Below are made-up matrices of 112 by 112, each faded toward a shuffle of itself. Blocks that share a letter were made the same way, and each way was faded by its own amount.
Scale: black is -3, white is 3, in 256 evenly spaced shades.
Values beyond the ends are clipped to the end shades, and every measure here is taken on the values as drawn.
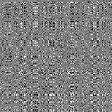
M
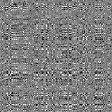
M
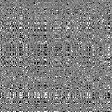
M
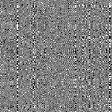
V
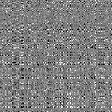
M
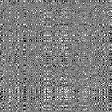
M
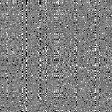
V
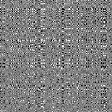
M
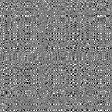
M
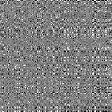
M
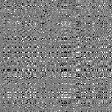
M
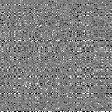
M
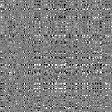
M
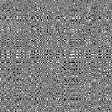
M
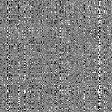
V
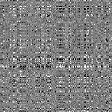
M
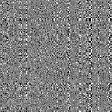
V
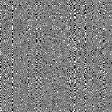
V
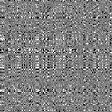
M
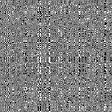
V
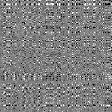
M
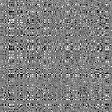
M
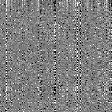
V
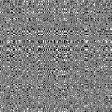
M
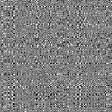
M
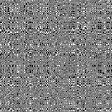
M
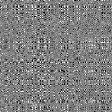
M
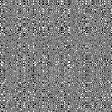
M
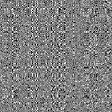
V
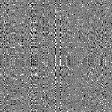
V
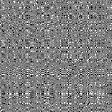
M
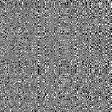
V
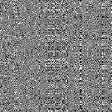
V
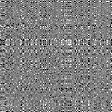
M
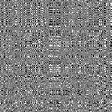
M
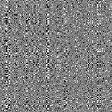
V
